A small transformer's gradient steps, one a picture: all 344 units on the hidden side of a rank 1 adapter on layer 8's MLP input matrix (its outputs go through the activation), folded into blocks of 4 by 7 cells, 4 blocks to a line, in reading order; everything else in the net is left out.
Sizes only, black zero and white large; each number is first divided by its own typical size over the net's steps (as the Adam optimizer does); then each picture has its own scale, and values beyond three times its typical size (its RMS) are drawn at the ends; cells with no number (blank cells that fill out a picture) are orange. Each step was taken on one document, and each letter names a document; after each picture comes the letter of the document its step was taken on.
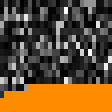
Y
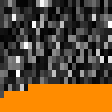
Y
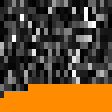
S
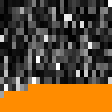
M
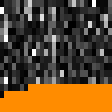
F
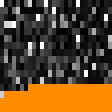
F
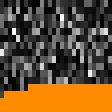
Y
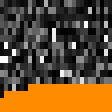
M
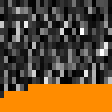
M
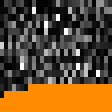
S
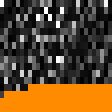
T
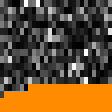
M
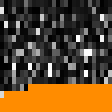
F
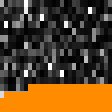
F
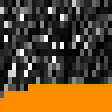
F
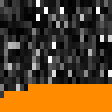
T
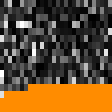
M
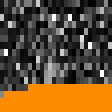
M
